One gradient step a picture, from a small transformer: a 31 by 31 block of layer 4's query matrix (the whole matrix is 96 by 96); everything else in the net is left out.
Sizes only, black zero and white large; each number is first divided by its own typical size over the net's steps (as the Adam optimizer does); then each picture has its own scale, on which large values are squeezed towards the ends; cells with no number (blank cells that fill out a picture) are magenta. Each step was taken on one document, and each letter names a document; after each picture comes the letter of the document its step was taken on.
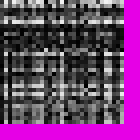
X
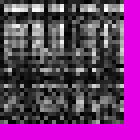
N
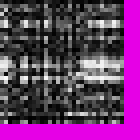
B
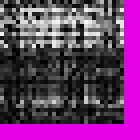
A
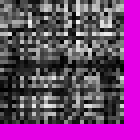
A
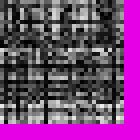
A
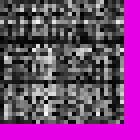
N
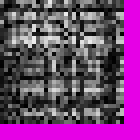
A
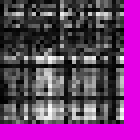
N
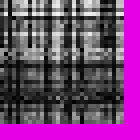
A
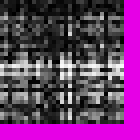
B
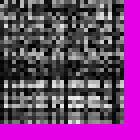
X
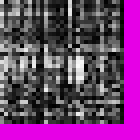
B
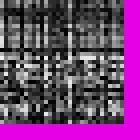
B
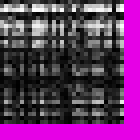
N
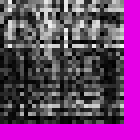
A
